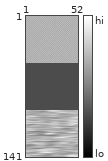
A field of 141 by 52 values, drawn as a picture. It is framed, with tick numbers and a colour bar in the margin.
The table splits into 3 rows of 1 panel. Panel 1,1: high, checkered, faint in contrast. Panel 2,1: low, flat. Panel 3,1: high, streaked across.
